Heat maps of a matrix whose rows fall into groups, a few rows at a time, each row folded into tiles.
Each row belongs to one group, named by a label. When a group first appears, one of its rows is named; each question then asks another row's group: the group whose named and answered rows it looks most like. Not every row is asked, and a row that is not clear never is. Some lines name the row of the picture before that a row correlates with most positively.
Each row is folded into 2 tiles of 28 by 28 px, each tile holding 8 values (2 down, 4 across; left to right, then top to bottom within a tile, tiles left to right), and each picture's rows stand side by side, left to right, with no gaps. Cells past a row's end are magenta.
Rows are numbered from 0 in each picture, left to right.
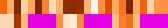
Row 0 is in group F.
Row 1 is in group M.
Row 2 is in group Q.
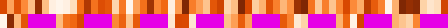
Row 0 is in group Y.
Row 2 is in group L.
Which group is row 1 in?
L
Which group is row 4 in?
Q
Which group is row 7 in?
M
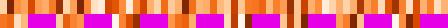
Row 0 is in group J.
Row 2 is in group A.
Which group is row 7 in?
A
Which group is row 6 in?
A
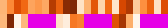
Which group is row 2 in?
J
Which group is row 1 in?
F
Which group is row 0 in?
J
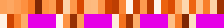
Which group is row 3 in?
A
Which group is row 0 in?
Y
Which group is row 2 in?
A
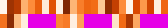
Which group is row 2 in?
A
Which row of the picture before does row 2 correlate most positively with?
2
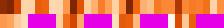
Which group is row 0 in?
F
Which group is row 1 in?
Q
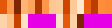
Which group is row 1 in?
L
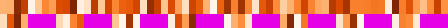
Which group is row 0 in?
Q
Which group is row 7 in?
F
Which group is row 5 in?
J
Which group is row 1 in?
F
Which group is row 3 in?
A
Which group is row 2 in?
F
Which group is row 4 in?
F
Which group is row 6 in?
F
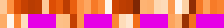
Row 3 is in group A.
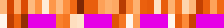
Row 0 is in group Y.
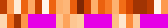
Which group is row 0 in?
A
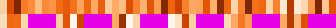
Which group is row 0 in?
Q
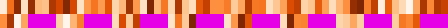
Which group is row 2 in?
Y
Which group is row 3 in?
L
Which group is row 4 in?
A
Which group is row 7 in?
L
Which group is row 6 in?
M
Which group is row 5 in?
Y
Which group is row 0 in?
J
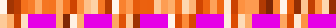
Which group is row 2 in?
L
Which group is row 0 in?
Q
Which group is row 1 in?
J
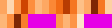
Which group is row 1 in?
F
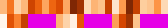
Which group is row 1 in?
M
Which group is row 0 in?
L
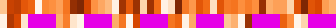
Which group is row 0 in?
Q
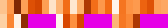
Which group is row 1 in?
L
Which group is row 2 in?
L
